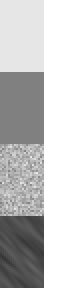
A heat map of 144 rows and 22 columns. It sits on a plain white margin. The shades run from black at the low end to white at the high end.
The table splits into 4 rows of 1 panel. Panel 1,1: very high, flat. Panel 2,1: middling, flat. Panel 3,1: high, fine-grained. Panel 4,1: low, slanting down to the right, faint in contrast.
